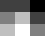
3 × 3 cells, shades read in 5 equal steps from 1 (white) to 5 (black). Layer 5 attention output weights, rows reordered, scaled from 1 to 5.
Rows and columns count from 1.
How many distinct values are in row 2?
3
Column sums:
9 7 12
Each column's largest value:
4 4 5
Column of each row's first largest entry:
3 3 3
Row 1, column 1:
4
